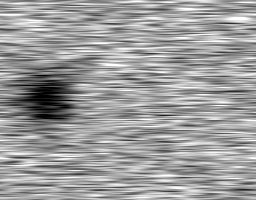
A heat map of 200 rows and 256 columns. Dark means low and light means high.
The ninth with the lowest average is the middle left. On average the colour sits 60% of the way up the scale. A single dip lies in the middle left. The grain runs across in streaks.
